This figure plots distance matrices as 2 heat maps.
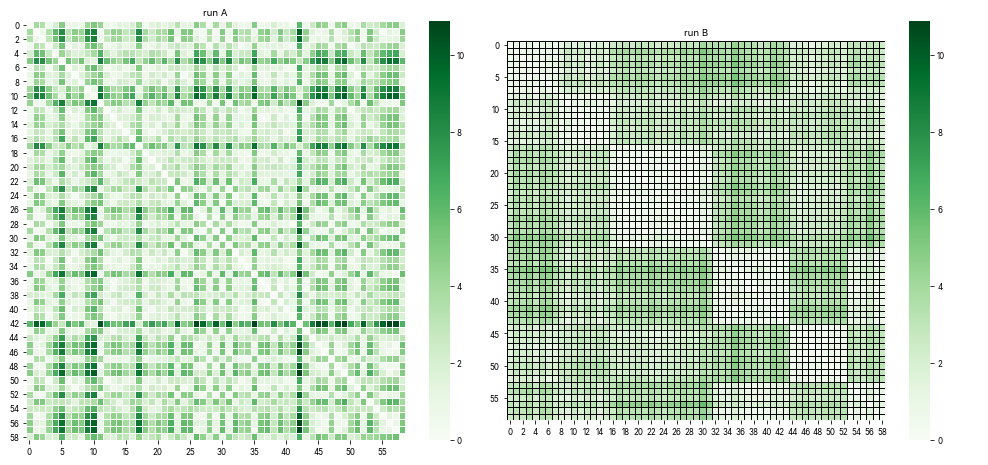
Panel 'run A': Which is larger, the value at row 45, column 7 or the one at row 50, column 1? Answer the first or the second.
the first
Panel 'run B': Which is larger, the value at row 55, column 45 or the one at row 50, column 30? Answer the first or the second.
the second
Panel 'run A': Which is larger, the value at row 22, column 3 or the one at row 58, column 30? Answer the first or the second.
the first
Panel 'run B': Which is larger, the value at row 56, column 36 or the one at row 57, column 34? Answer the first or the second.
the first
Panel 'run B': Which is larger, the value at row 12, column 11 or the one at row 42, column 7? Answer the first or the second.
the second
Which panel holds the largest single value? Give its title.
run A
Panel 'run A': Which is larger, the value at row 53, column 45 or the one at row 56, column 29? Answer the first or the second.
the first
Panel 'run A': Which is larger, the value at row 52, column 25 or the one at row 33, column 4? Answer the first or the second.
the first
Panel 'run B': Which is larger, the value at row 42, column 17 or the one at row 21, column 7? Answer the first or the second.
the first
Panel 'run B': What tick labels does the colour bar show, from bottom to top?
0, 2, 4, 6, 8, 10
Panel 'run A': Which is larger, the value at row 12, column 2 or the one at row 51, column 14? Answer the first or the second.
the first
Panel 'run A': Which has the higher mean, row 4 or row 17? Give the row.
17
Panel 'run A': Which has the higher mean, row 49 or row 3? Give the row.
49
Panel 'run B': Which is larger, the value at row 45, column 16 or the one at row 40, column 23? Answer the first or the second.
the second
